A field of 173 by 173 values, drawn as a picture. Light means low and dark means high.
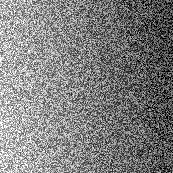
Average level on the scale: 50%. Odd rows or columns: none. Grain: fine. Slope: up to the right.
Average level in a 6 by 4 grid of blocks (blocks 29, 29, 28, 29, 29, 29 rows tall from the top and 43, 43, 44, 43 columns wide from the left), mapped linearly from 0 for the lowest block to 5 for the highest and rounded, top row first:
1 2 4 5 / 1 2 3 5 / 0 2 3 5 / 0 2 3 5 / 0 2 3 4 / 0 2 3 4
